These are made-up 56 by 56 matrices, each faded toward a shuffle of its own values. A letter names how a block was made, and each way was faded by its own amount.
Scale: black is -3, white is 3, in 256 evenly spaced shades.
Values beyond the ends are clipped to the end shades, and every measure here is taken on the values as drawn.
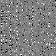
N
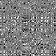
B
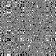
B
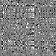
B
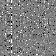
N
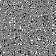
N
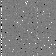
N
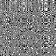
B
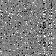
N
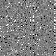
N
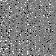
N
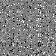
N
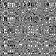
B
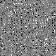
N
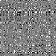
B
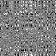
B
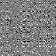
B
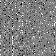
N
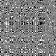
B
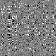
B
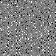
N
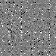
N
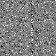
N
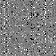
N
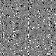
N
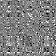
B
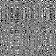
B
